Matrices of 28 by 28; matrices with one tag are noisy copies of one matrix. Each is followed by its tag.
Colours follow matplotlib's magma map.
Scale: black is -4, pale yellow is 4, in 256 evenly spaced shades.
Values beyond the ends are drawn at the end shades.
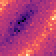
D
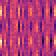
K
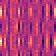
K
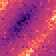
D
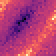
D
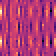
K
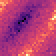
D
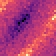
D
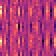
K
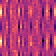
K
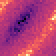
D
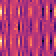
K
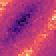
D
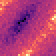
D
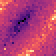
D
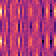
K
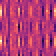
K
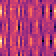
K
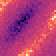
D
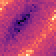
D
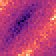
D
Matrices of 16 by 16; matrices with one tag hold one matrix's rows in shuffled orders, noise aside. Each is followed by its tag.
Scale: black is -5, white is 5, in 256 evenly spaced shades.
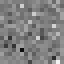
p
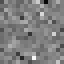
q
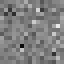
p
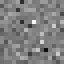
q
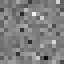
q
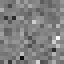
p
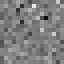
q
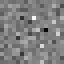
q
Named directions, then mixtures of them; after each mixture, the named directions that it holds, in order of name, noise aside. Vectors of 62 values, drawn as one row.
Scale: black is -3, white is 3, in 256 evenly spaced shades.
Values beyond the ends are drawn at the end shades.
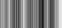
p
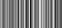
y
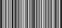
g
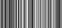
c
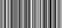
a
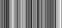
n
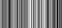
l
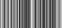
a, c, g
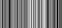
l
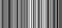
l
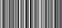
y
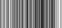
c, p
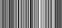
c, y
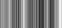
p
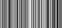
l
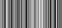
a, l, y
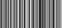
y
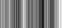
p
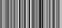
y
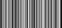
g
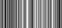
c
